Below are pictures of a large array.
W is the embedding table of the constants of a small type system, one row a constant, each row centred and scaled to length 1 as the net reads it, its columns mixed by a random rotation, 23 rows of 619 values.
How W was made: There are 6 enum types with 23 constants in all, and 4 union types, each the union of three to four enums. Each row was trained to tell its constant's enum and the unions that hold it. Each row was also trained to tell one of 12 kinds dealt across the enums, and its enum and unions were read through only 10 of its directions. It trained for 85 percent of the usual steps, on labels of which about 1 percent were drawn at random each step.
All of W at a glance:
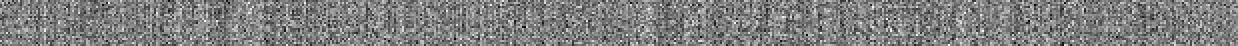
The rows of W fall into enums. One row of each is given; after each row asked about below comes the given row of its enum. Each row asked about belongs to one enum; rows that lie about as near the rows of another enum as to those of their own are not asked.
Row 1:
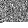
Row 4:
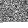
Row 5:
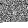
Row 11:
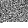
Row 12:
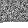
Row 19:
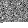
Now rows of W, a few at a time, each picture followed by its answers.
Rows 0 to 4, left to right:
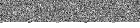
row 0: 5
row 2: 4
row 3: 11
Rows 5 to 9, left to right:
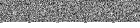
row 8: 12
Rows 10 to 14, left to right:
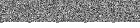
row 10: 11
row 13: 19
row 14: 4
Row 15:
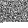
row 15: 4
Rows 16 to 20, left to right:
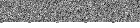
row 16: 1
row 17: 12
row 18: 5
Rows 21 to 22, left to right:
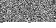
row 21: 11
